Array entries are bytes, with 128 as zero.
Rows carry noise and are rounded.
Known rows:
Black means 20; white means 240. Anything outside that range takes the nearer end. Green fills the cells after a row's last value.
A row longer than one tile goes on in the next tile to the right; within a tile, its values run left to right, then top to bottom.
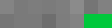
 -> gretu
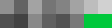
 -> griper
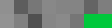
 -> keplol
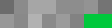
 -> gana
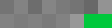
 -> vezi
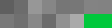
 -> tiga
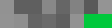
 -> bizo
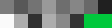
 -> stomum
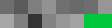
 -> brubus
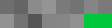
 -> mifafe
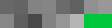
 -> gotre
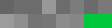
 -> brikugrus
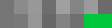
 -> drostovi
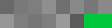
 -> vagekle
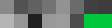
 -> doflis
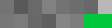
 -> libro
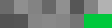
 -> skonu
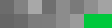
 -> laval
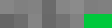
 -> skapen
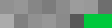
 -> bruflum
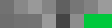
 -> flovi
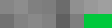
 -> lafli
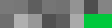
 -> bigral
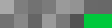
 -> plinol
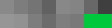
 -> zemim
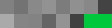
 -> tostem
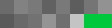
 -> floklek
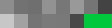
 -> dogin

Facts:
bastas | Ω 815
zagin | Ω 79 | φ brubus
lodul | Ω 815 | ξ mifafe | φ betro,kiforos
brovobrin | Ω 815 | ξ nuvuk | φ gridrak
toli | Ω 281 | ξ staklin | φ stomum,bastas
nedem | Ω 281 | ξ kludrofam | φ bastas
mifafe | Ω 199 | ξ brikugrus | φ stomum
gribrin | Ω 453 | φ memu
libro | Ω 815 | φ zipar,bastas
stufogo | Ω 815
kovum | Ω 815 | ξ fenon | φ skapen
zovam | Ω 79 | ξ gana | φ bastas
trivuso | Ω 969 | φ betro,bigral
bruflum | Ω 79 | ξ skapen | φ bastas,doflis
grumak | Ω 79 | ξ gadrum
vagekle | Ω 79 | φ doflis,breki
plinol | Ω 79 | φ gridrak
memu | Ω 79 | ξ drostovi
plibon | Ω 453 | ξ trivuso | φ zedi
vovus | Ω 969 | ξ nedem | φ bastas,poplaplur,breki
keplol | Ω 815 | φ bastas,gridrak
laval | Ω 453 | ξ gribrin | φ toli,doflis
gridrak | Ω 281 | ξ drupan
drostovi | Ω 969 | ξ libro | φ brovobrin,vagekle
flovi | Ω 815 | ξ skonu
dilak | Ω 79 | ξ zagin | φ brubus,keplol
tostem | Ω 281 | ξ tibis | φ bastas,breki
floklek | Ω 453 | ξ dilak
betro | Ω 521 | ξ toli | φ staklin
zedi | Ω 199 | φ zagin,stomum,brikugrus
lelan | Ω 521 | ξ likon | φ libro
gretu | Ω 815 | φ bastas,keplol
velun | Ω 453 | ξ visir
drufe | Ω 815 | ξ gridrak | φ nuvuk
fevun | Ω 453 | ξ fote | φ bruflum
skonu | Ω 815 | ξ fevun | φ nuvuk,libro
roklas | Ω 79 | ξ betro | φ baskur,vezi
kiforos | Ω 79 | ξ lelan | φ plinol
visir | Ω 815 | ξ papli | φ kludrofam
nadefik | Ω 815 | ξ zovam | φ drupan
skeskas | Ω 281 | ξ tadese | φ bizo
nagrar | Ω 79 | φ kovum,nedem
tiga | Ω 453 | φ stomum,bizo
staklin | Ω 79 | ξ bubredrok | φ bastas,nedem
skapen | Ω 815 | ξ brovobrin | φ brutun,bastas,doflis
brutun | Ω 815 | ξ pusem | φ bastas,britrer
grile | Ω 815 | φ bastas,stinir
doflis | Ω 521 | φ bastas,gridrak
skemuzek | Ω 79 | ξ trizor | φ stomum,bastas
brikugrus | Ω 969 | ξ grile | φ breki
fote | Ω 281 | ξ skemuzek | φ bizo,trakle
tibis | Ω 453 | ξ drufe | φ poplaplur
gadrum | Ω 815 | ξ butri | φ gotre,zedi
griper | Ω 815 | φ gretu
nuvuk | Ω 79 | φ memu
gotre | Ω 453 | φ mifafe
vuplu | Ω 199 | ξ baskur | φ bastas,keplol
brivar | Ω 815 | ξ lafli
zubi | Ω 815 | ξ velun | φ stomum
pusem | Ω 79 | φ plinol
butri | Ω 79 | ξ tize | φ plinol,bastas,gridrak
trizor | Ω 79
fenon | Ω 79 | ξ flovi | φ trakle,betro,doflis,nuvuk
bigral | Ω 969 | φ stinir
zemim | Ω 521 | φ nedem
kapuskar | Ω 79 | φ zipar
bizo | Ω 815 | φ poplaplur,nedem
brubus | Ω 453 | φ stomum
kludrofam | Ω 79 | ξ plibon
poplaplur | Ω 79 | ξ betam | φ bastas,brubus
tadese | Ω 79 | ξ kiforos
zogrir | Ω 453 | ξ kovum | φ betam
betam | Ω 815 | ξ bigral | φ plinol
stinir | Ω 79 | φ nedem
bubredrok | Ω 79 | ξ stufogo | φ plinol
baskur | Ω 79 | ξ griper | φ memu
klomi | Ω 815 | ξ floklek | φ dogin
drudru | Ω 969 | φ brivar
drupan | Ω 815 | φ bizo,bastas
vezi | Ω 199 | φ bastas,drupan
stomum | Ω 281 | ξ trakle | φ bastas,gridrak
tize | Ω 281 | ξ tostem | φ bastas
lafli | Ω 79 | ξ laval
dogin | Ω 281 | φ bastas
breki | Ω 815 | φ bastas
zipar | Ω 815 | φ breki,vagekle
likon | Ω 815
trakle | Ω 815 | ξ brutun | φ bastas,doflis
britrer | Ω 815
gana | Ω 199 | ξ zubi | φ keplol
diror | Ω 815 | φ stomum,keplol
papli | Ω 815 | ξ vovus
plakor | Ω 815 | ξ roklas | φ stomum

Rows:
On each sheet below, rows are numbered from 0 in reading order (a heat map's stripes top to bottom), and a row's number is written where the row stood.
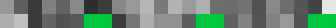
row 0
nedem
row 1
bubredrok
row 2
nuvuk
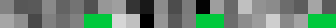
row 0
breki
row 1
bastas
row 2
grumak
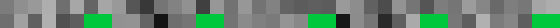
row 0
kovum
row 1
drupan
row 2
tadese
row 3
trivuso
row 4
roklas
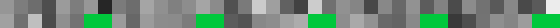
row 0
fote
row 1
zubi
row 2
gadrum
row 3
stinir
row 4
gribrin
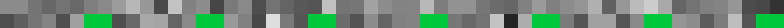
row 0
papli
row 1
lodul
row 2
memu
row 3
diror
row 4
brivar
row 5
vuplu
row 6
lelan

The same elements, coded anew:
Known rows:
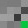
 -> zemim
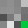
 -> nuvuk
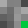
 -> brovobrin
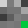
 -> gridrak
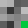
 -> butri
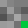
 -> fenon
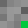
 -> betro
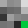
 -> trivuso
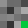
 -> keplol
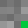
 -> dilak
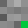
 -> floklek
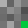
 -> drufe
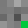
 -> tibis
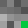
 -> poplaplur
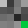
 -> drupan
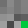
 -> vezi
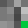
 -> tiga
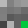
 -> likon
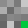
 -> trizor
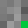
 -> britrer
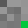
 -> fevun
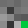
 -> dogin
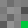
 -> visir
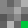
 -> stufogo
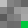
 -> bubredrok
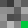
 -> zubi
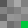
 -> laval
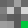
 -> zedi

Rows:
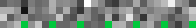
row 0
nadefik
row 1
zagin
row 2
skeskas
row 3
kiforos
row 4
baskur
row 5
gribrin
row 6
plinol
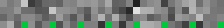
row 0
bigral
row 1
toli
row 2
fote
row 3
kludrofam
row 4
stomum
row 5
gana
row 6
plibon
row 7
gadrum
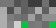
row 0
zovam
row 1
plakor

